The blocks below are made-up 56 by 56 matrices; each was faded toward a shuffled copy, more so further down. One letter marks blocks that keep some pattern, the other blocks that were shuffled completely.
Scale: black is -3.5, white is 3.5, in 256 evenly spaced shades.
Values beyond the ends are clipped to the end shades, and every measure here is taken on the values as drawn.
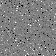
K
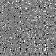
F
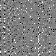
F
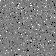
K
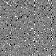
F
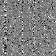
F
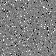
K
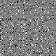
F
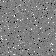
K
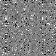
F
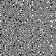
F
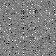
F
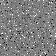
K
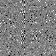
F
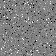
K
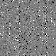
F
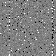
F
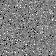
K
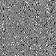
F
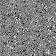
K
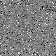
K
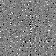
F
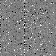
F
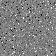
K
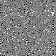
F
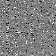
F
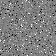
K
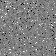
K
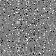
F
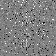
F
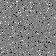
K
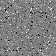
K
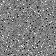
K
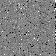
F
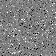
K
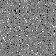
F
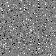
F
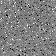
K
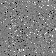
K
